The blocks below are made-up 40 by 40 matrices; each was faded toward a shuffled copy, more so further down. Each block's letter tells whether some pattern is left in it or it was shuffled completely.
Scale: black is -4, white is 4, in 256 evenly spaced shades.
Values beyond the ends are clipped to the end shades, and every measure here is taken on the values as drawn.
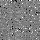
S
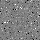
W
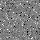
W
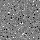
W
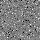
W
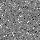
W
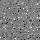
S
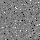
W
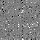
S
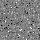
W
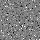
W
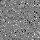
S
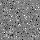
S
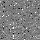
S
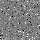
W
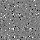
S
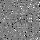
S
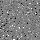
W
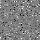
S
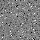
W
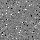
W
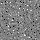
W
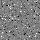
W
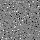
W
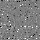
S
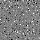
S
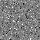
W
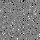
S
